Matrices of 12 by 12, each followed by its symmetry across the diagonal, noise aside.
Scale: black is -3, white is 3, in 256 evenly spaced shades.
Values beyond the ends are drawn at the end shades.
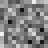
symmetric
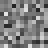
antisymmetric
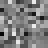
antisymmetric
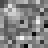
symmetric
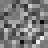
symmetric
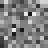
antisymmetric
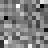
antisymmetric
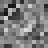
symmetric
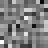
antisymmetric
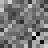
symmetric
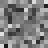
symmetric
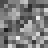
symmetric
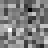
antisymmetric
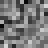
symmetric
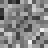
symmetric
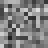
antisymmetric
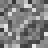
symmetric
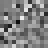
antisymmetric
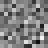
antisymmetric
